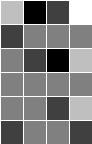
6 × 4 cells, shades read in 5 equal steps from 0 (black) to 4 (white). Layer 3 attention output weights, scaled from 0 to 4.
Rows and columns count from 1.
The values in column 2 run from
0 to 2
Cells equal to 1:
6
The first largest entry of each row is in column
4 2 4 1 4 2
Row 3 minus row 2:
1 -1 -2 1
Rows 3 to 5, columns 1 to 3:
2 1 0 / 2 2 2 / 2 2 1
